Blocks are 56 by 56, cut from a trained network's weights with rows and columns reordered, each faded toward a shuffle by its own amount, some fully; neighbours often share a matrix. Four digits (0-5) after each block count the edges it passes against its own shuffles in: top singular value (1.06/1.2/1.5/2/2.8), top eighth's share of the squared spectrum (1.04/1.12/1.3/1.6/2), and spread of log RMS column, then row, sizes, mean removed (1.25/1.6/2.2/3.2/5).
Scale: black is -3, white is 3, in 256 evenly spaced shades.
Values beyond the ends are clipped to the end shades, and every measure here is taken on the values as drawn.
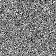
0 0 0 0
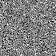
0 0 0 0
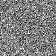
1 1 0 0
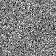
0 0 0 0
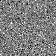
1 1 0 0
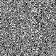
2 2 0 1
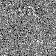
0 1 0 0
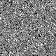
0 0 0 0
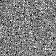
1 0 0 0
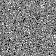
0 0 0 0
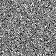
0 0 0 0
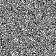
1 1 0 0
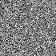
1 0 0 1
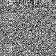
2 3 1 1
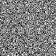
2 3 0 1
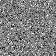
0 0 0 0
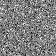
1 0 0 0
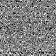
2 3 0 2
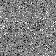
1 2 0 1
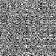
3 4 1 3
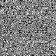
2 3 1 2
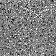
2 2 0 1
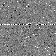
3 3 0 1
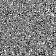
2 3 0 2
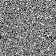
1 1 0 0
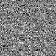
3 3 1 2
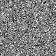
1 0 0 0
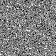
0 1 0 0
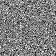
1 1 0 0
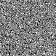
1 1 0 0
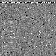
3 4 0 2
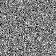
1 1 0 0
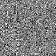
2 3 2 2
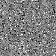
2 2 1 0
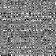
3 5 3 3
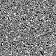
2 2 0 1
